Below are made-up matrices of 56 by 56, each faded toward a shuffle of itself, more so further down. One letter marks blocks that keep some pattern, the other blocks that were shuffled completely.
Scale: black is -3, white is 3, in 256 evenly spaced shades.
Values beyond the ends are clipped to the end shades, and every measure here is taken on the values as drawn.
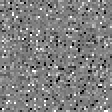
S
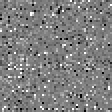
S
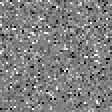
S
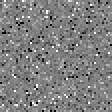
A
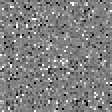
S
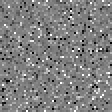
A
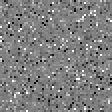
A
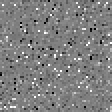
A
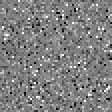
A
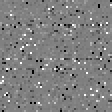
S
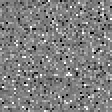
A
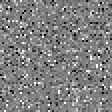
S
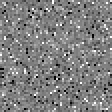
A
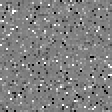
A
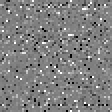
S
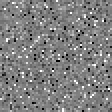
A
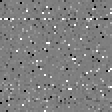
S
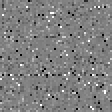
S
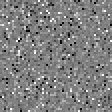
A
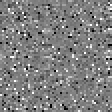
S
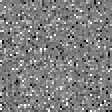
S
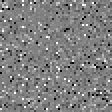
S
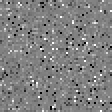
A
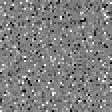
S
